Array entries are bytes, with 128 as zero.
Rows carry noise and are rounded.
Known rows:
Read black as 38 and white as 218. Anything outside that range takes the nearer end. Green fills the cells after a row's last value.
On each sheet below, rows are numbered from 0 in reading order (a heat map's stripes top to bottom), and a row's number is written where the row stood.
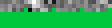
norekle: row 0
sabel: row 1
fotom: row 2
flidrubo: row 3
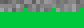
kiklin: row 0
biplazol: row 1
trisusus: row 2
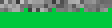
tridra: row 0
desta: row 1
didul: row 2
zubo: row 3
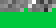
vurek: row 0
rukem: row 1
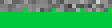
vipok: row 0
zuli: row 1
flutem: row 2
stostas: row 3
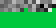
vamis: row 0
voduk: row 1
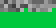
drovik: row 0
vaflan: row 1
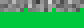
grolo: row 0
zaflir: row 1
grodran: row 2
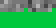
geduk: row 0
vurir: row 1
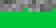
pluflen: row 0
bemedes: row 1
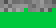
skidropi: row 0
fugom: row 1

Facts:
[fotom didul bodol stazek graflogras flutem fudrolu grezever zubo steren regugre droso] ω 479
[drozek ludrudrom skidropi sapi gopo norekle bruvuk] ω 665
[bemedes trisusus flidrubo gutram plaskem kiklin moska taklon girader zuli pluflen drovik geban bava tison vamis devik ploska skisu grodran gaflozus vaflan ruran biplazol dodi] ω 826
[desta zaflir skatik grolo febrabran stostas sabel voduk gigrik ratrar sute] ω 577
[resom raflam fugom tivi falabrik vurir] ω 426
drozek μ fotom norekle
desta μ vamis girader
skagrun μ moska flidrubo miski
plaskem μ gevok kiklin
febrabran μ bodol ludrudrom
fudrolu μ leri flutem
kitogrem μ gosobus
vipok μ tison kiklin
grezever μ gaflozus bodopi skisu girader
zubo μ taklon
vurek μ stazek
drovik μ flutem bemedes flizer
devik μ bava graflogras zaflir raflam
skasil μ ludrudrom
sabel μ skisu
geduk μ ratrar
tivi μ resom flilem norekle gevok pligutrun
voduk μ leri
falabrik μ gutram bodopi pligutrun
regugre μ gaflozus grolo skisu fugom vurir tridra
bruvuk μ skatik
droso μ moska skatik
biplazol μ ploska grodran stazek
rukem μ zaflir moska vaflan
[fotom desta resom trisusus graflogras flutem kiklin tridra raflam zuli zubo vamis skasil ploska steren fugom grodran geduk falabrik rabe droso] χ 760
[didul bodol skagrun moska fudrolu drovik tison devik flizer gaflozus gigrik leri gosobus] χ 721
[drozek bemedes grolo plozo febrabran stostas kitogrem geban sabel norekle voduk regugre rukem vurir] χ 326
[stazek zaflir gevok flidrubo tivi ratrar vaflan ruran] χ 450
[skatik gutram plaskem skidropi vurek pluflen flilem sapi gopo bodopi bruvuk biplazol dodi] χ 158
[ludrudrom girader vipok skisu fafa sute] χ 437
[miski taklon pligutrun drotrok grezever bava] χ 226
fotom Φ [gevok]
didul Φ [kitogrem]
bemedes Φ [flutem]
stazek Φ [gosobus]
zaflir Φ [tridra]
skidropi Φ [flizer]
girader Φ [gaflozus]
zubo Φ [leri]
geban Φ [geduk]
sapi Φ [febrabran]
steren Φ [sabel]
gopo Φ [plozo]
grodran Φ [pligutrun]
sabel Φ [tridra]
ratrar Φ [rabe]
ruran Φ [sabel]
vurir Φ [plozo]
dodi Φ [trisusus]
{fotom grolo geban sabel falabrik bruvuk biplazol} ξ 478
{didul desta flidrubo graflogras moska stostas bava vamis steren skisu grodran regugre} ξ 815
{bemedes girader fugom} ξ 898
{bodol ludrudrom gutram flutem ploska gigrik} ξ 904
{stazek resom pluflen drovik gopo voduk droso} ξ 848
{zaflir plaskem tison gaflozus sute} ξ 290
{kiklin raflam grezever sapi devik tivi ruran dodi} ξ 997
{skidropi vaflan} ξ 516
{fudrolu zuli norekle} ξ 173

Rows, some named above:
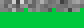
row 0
steren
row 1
geban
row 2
stazek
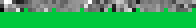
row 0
grezever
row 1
bodopi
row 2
gigrik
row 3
rukem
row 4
skisu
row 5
trisusus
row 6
flutem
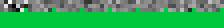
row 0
fudrolu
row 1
girader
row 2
fotom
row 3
gopo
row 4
miski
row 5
vurek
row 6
bava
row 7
graflogras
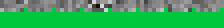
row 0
taklon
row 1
bodol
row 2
sute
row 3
leri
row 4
ratrar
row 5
ratrar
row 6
gaflozus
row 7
flilem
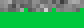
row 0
skasil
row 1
bodopi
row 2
tison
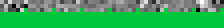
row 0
voduk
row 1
tivi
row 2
ruran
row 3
fafa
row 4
falabrik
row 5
skagrun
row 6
fugom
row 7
sabel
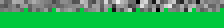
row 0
didul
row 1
falabrik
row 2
taklon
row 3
zaflir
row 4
regugre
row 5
bruvuk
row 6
skatik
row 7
plozo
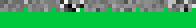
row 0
ludrudrom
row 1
rabe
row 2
fudrolu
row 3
raflam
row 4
devik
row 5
drozek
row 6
moska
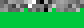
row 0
flutem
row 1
droso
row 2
febrabran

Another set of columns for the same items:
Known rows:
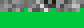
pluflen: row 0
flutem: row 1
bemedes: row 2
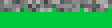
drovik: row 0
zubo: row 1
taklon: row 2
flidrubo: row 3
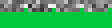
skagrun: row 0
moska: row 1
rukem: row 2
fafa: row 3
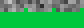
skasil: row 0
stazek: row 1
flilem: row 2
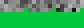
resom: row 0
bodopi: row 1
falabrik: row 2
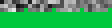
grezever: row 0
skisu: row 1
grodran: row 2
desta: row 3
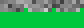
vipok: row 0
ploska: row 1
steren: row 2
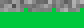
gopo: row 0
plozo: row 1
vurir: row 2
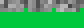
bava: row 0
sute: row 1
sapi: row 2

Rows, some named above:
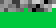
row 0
voduk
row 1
bruvuk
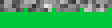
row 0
fudrolu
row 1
geban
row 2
febrabran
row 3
ruran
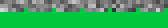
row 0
ludrudrom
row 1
vurek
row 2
vaflan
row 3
devik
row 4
gaflozus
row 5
bodol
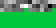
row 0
skatik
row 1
skisu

